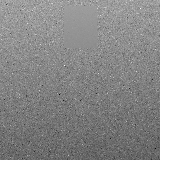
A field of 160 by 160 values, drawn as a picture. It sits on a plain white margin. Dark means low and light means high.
Odd rows or columns: none. Calmest part: top middle. Grain: fine. Stripes: none. Slope: up to the top. Odd patch: calmer, in the top middle.
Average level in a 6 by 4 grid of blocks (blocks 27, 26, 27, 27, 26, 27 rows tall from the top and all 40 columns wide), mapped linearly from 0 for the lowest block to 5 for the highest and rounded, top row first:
5 5 5 5
4 4 4 4
3 3 3 3
2 2 2 2
1 1 1 1
0 0 0 0
